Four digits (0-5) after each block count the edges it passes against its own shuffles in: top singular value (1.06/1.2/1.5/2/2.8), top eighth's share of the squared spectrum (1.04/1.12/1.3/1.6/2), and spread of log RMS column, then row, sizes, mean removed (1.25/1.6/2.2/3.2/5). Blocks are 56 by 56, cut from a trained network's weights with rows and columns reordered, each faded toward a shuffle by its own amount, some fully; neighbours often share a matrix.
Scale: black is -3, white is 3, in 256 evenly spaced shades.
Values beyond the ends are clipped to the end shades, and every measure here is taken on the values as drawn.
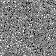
0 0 0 0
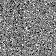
0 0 0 0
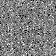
1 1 0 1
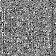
2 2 1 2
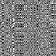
4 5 3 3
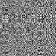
4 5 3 2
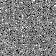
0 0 0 0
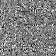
2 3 1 2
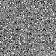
2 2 0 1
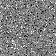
0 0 1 0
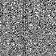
2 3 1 2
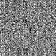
3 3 1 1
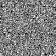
2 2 0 0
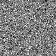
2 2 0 0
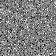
0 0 0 0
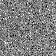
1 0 0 0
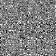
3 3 2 2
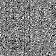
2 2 0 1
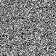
1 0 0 0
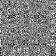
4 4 2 2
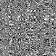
3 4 2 2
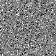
2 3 1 1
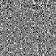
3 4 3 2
